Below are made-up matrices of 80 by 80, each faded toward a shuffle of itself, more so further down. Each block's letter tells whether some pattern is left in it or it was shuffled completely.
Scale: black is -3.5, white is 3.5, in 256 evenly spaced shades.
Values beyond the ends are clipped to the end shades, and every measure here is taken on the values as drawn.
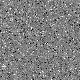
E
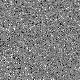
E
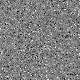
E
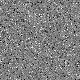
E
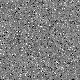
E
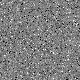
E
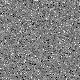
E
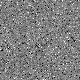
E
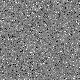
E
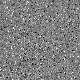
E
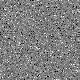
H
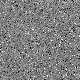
E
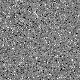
H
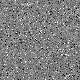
E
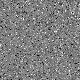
E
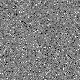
H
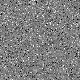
H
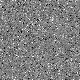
H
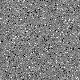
H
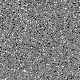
H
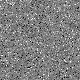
E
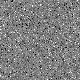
H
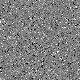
H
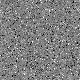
E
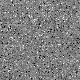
H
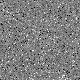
H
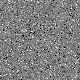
E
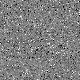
H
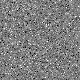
H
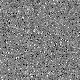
H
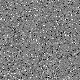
H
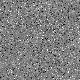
H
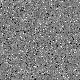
H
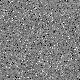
E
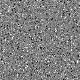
H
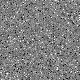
E
